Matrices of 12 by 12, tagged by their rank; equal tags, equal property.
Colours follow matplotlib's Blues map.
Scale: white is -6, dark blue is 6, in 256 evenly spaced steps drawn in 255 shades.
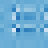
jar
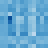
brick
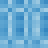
jar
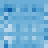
brick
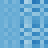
jar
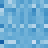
brick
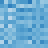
brick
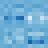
brick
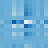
jar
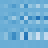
jar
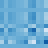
jar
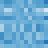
brick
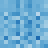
brick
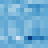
brick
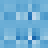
jar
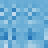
brick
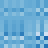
jar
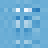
jar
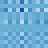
jar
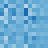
brick
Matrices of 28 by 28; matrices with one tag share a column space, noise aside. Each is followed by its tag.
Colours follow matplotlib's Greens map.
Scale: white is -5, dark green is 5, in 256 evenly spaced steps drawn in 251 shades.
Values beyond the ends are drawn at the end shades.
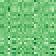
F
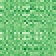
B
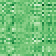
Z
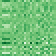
F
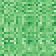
Z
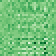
F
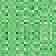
B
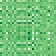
B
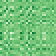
B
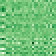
F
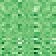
F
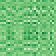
B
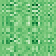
Z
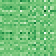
B
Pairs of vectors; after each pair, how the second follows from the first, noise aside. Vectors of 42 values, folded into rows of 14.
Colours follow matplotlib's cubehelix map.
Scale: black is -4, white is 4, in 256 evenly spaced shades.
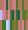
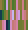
negated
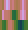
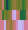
negated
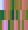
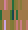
partly zeroed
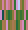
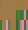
partly zeroed
